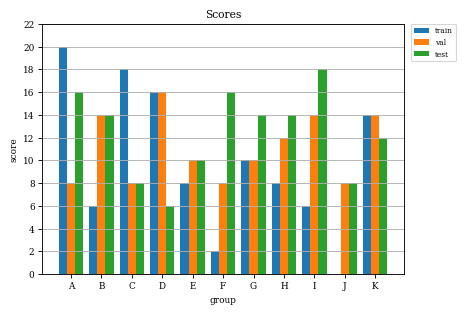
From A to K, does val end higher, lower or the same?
higher
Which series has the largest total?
test
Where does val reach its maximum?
D
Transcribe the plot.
Title: Scores
x-axis: group, ticks A B C D E F G H I J K
y-axis: score, ticks 0 2 4 6 8 10 12 14 16 18 20 22
Legend: train, val, test
Values:
train: 20 6 18 16 8 2 10 8 6 0 14
val: 8 14 8 16 10 8 10 12 14 8 14
test: 16 14 8 6 10 16 14 14 18 8 12
